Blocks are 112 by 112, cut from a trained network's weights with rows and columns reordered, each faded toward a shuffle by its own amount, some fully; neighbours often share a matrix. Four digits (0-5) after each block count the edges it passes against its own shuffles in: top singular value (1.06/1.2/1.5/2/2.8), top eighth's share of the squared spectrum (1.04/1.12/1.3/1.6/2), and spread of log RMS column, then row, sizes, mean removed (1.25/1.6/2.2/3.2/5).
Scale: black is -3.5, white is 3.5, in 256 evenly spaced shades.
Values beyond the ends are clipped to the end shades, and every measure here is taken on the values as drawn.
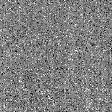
2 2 0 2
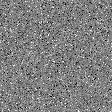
0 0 0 0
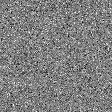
1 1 0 0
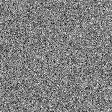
1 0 0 0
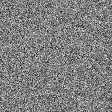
0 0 0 0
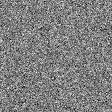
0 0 0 0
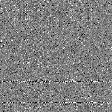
3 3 1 2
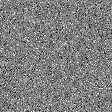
1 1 0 0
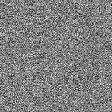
4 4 2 2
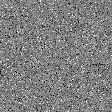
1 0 0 0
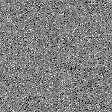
2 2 0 1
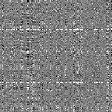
4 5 4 2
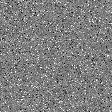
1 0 0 0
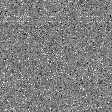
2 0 0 0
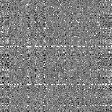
4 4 3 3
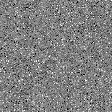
2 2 0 1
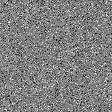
1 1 0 0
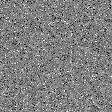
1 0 0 0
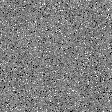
1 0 0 0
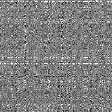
4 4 3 3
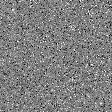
0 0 0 0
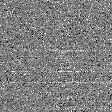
2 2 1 1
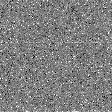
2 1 0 0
